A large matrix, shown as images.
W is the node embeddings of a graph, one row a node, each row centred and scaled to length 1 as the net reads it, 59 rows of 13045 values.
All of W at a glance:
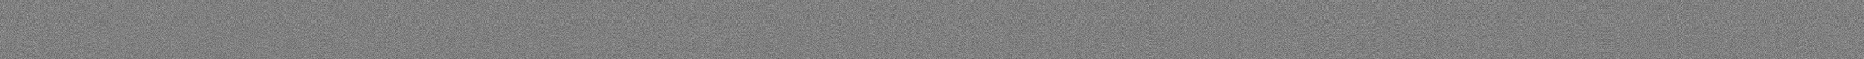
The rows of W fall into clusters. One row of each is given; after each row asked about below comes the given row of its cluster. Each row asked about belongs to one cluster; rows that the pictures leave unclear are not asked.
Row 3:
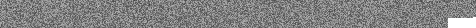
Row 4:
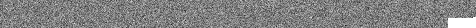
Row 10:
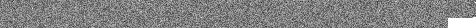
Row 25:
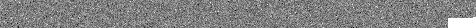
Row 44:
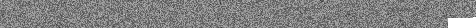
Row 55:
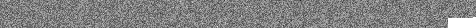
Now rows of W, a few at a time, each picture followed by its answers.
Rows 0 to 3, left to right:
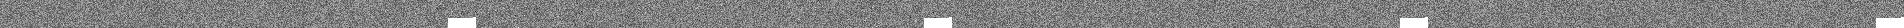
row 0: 55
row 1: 55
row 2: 10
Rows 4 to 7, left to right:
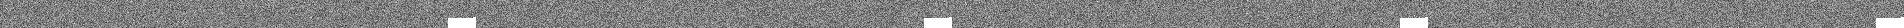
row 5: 44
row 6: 44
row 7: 3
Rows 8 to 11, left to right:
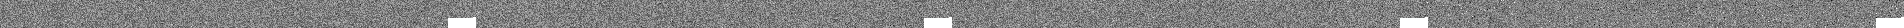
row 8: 44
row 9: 3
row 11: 25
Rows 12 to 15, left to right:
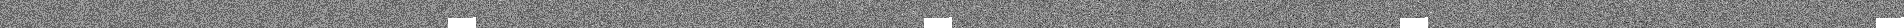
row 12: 55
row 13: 44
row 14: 10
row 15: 3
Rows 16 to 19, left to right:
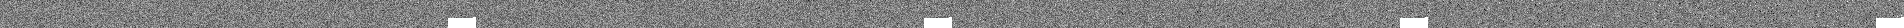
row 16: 10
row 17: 10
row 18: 10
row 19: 25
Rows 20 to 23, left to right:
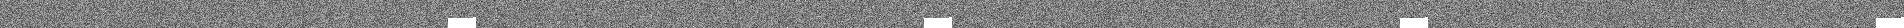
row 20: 55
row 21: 55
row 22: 55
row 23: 3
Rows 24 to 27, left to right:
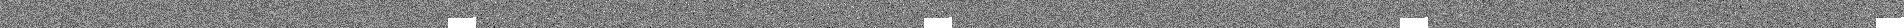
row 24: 25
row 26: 10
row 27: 44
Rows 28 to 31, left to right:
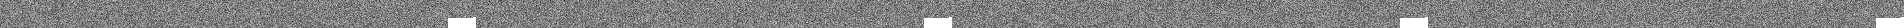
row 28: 44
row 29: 55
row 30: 25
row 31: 44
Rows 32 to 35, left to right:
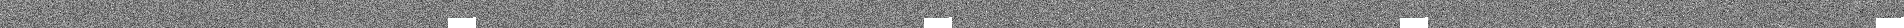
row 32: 3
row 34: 44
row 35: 4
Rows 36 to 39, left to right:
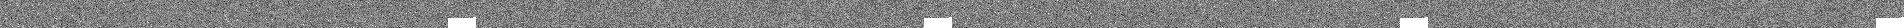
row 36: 25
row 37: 55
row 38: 3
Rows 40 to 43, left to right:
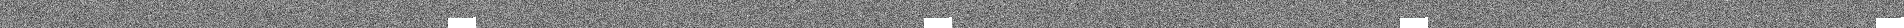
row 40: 4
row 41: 44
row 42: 3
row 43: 10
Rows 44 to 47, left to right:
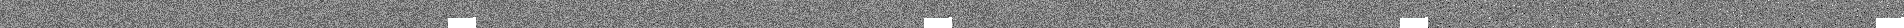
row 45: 10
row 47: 3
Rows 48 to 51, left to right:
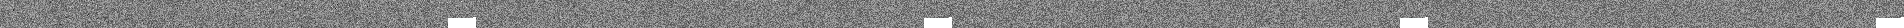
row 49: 10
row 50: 55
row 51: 10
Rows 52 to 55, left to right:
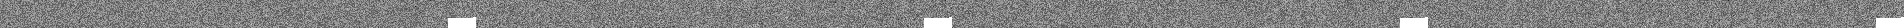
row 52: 44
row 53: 4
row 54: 55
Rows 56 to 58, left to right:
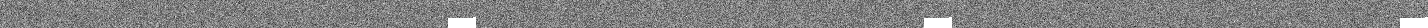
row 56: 4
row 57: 55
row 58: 44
